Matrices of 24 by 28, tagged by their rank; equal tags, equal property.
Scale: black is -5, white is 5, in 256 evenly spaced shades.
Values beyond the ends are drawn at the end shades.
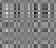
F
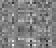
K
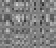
K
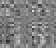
K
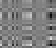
F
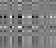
F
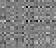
K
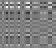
F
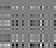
F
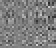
K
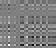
F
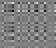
F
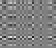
F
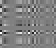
F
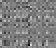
K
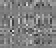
K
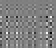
F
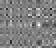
K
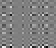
F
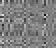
K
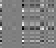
F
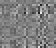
K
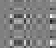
F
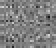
K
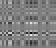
F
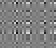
F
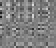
K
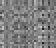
K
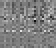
K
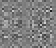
K
